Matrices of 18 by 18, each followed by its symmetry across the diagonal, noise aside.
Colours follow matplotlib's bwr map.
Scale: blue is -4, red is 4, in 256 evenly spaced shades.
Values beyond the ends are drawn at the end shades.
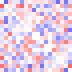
antisymmetric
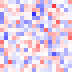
neither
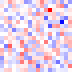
neither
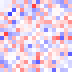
symmetric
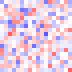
symmetric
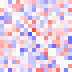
antisymmetric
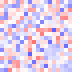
symmetric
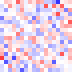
antisymmetric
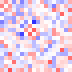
symmetric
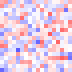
neither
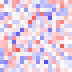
antisymmetric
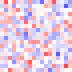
neither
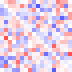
antisymmetric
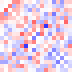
symmetric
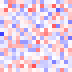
neither
